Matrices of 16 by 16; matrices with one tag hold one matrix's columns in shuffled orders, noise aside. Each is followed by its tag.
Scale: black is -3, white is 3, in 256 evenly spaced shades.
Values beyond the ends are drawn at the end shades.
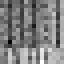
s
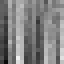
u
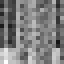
s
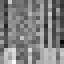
s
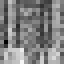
s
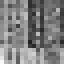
s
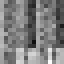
s
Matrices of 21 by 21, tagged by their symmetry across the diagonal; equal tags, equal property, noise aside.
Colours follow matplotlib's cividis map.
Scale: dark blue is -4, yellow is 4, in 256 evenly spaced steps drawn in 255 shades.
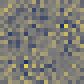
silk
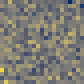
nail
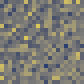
silk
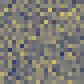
nail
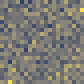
silk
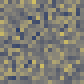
silk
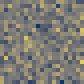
nail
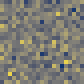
nail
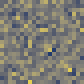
silk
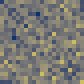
silk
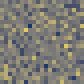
nail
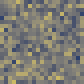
nail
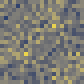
silk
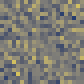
nail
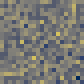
silk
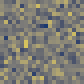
nail
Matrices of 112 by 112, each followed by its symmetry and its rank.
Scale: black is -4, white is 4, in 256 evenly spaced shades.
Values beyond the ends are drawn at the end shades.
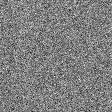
neither, full rank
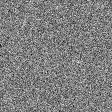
neither, full rank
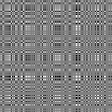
symmetric, rank one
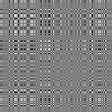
symmetric, rank one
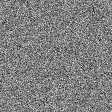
neither, full rank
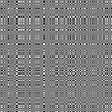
symmetric, rank one
